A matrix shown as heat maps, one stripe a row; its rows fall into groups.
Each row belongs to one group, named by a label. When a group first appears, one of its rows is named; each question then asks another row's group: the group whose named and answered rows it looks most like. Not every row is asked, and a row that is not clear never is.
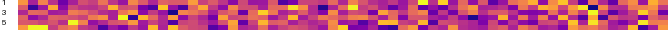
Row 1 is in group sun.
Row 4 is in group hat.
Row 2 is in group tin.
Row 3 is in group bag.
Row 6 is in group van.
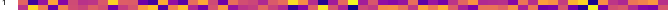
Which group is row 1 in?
tin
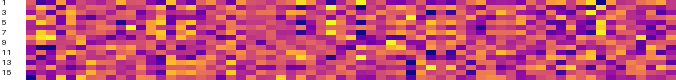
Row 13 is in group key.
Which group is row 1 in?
tin
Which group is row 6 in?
hat
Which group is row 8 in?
van
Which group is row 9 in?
bag
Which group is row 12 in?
tin
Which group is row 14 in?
sun
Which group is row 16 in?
key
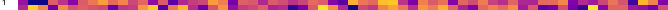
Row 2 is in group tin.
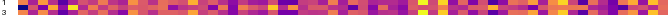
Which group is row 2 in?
key
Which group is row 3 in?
sun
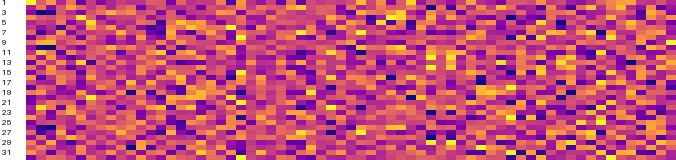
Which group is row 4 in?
bag
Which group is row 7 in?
tin
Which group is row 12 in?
sun
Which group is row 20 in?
key
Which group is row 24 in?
hat
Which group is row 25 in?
bag
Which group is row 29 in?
sun
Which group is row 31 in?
hat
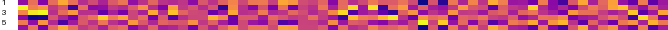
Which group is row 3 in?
van
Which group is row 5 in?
sun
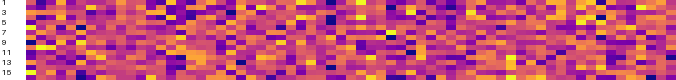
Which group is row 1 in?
tin
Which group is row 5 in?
bag
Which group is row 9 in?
key
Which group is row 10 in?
van
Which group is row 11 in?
key
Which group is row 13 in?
hat
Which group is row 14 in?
bag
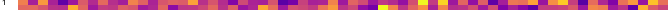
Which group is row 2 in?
bag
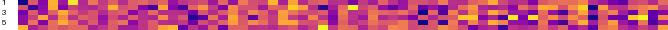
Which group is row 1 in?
key
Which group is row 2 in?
tin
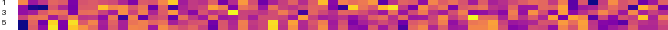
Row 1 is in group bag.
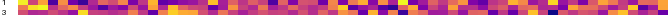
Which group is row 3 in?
key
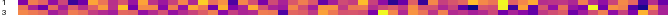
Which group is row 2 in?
hat
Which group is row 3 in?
bag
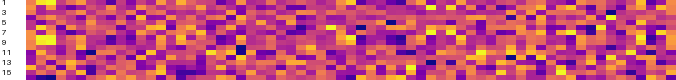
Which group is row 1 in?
van
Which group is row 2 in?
sun
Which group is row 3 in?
hat
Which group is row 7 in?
sun
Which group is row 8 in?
van
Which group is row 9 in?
van
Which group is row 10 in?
hat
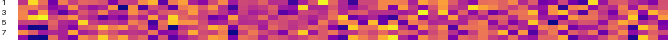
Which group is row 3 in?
sun
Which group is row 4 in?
van
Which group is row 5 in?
key
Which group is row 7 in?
hat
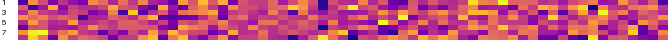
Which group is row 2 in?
tin
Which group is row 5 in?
bag
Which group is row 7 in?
van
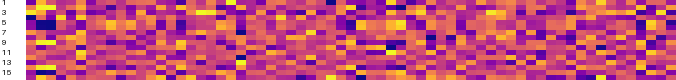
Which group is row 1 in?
bag
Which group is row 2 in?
van
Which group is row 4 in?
key
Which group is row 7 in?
hat
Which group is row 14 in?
van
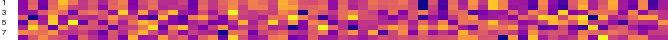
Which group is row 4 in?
tin
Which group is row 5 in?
key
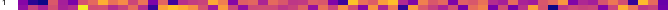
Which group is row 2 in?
key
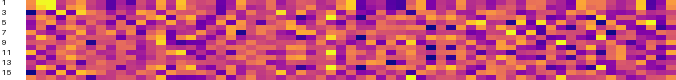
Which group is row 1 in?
van
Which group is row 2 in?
van
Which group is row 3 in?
key
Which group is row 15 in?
key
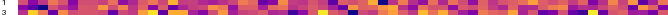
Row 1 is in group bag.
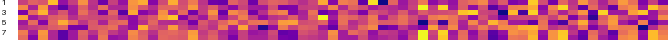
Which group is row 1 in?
key
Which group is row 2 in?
sun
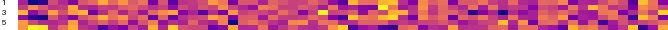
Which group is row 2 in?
bag
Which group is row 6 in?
van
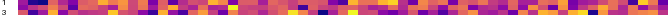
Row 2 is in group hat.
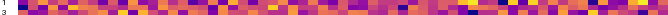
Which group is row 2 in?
key
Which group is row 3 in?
hat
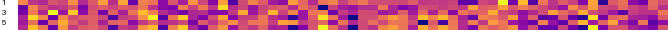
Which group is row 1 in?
hat
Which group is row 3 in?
key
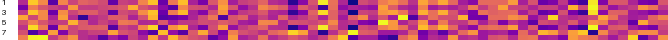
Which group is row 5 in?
bag
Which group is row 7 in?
tin
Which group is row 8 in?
van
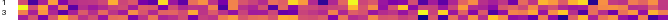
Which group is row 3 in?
sun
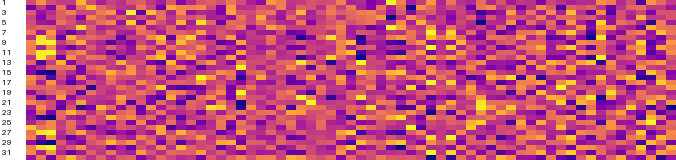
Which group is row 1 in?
bag
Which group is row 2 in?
key
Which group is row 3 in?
hat
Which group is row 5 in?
hat
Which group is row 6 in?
bag
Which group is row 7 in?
sun
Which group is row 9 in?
van
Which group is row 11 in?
van
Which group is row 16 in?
hat
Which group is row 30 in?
van
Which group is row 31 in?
sun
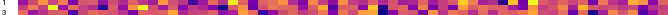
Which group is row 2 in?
key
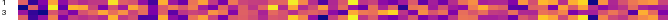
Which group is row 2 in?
key
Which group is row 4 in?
tin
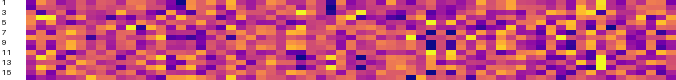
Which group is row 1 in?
bag
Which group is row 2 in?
bag
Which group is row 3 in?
tin
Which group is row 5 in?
sun
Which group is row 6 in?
hat
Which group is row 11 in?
sun
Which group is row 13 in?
bag
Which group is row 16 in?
key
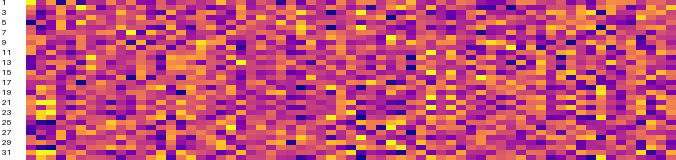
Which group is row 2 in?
bag
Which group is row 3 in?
tin
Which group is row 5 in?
key
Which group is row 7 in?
hat
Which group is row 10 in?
hat
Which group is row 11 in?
sun
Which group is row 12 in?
key
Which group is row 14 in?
key
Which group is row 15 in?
sun
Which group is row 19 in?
bag
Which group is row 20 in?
sun
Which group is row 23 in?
van
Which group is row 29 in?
bag
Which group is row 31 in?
van
